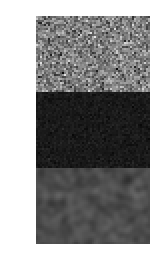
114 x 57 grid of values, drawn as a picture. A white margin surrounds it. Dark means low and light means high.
The table splits into 3 rows of 1 panel. Panel 1,1: middling, fine-grained, strong in contrast. Panel 2,1: very low, fine-grained, faint in contrast. Panel 3,1: low, blotchy, faint in contrast.
